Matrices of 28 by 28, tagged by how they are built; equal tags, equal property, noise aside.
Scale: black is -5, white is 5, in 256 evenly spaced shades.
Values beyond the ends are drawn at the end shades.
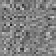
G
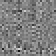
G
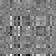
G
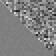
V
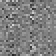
G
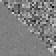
V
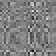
G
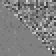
V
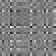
G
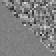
V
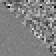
V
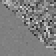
V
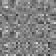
G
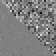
V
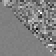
V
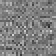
G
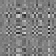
G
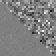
V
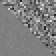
V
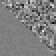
V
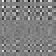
G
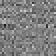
G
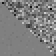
V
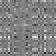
G
